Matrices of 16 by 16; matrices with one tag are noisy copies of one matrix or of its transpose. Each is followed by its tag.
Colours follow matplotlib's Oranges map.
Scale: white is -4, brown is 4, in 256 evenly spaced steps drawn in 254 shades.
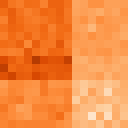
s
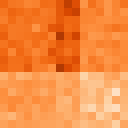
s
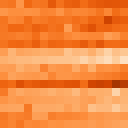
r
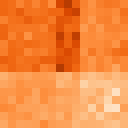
s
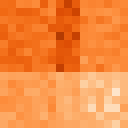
s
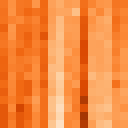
r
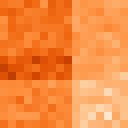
s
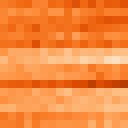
r
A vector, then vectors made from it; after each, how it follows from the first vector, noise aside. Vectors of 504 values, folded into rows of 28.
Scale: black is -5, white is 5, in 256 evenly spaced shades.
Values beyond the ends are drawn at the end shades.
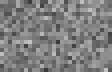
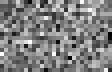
scaled up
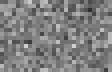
negated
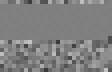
partly zeroed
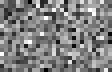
scaled up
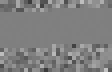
partly zeroed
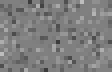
partly zeroed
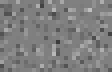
partly zeroed
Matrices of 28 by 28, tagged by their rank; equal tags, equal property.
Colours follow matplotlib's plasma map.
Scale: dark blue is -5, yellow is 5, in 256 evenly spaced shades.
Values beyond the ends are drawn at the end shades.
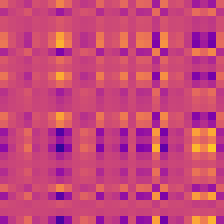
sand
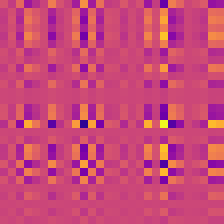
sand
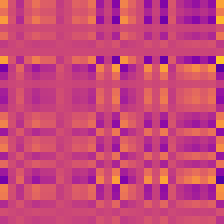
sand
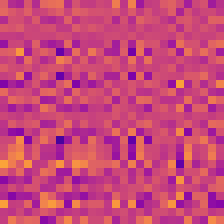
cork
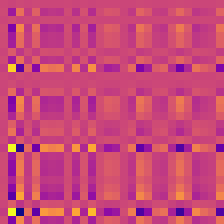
sand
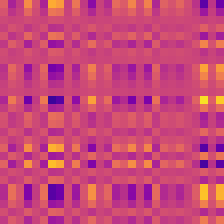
sand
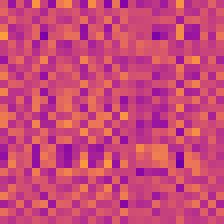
cork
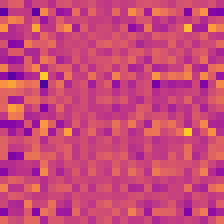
cork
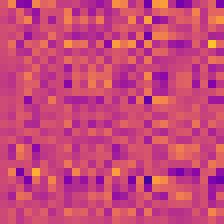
cork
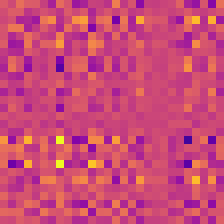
cork
